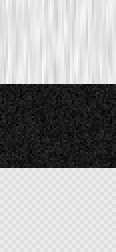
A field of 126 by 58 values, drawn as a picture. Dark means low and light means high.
It is made of 3 by 1 panels. Panel 1,1: very high, streaked downward, faint in contrast. Panel 2,1: very low, fine-grained, faint in contrast. Panel 3,1: very high, checkered, faint in contrast.
